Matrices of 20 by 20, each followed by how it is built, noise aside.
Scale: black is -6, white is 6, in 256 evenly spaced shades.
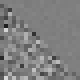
lower triangular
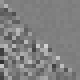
lower triangular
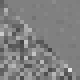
lower triangular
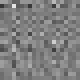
low rank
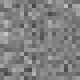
low rank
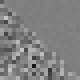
lower triangular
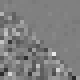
lower triangular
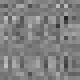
low rank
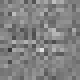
low rank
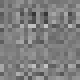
low rank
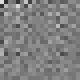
low rank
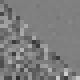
lower triangular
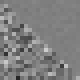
lower triangular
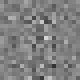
low rank
